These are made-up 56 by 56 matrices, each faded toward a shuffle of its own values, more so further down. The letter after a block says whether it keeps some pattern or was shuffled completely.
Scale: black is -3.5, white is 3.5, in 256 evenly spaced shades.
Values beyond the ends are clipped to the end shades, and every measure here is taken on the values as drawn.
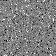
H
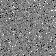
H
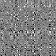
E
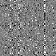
E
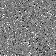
H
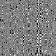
E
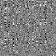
E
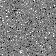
H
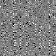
E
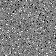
H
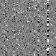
E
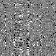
E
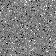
H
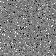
H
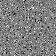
H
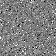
H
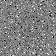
H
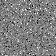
H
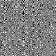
E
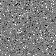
H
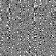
E
